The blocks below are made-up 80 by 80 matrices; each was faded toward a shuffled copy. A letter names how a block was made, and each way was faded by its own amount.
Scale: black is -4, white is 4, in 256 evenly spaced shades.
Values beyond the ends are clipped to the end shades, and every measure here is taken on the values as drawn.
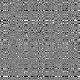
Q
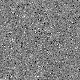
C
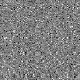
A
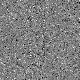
C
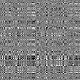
Q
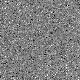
C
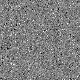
C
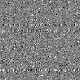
A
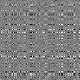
Q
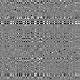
Q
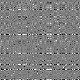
Q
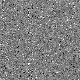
C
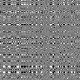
Q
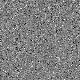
C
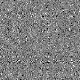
A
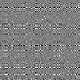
Q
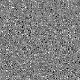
A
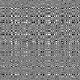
Q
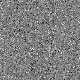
C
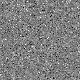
C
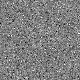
C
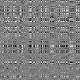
Q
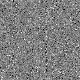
C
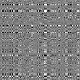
Q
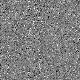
C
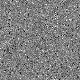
C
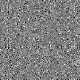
A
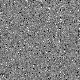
C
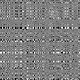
Q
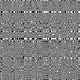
Q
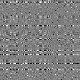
Q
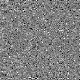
A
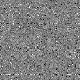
A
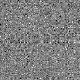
A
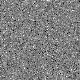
C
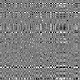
Q
